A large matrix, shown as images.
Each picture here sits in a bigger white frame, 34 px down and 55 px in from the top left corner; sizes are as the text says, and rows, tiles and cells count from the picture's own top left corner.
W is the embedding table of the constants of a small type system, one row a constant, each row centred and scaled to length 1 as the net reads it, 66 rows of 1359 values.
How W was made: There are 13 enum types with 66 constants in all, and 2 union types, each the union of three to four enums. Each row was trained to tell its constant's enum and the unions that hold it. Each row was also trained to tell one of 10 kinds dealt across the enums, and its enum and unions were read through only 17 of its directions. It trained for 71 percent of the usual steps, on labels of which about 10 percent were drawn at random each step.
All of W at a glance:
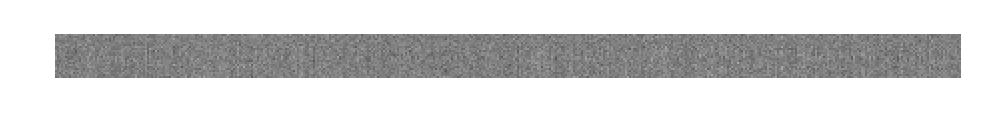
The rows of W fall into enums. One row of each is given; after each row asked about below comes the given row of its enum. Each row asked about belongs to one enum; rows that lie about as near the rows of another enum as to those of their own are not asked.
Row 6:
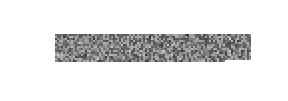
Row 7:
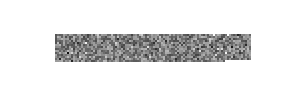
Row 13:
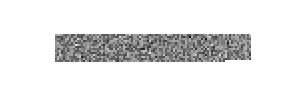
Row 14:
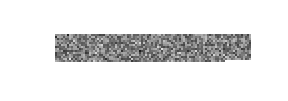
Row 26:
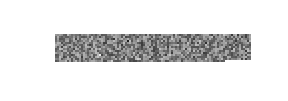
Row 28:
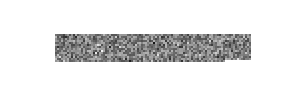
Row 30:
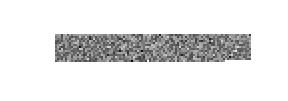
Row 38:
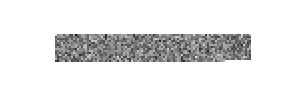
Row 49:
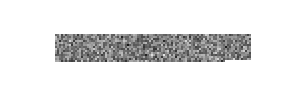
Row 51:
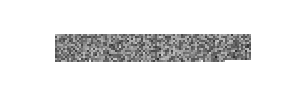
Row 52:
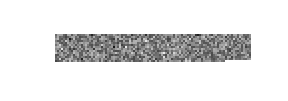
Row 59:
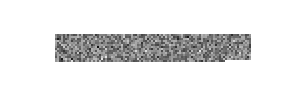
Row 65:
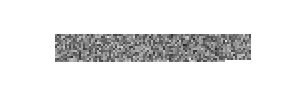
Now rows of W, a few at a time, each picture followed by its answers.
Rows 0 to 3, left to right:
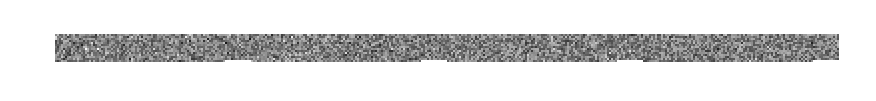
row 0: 51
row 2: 65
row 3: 51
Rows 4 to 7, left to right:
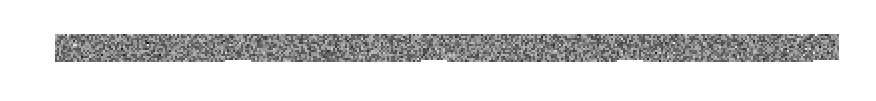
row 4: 52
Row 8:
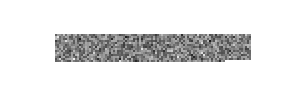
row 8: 52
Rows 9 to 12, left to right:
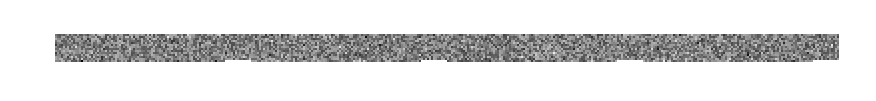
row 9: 6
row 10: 7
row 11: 30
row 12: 65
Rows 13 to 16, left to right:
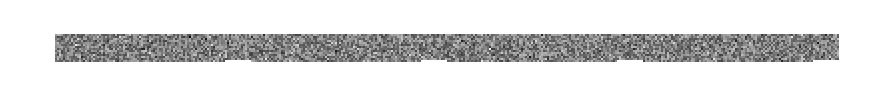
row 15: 51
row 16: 7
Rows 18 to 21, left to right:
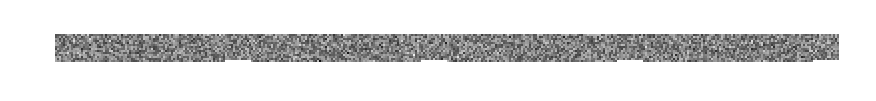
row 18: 28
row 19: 28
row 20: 59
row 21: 28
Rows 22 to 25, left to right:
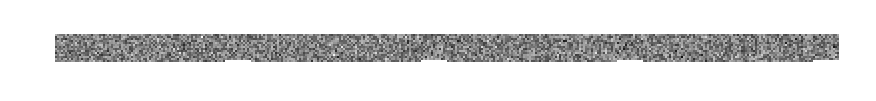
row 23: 59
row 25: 26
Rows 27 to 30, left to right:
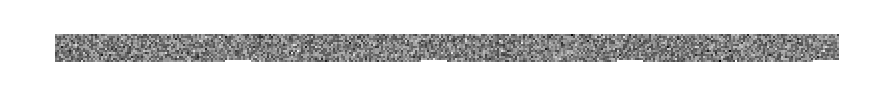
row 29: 30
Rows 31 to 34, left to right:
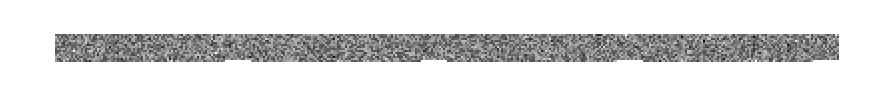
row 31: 28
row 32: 26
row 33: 52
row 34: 38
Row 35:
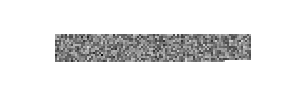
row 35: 51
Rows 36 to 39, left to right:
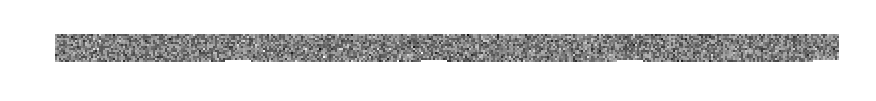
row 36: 6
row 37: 38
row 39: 59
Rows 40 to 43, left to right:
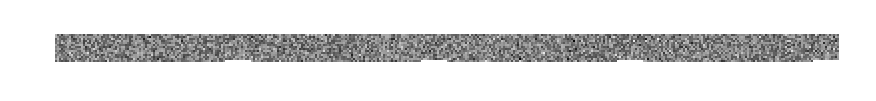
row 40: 59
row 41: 49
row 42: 6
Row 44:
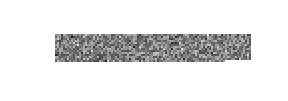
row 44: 30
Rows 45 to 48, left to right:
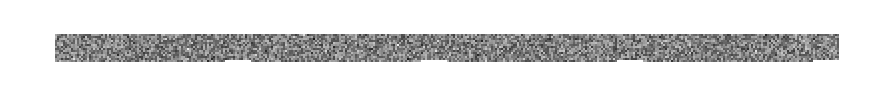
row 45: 6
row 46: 65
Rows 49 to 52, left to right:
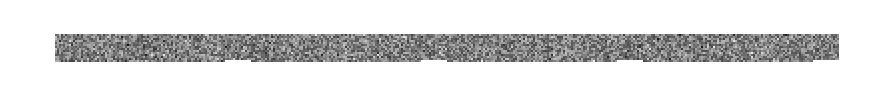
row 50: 51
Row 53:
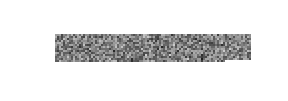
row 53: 26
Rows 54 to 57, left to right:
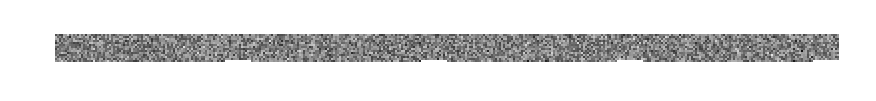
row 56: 59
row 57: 26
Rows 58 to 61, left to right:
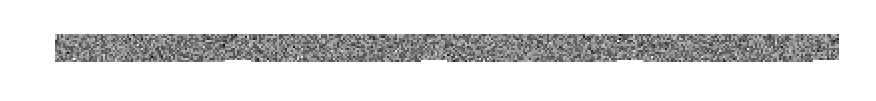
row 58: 65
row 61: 28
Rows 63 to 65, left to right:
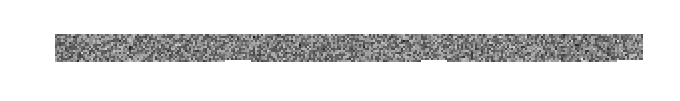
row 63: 65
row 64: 26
